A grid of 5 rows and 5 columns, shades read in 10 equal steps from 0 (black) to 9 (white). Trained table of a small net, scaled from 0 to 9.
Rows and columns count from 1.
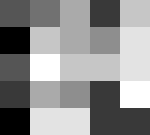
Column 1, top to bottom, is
3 0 3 2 0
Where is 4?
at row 1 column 2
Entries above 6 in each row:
1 2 4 1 2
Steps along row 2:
up down down up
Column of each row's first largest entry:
5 5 2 5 2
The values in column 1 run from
0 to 3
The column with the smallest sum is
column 1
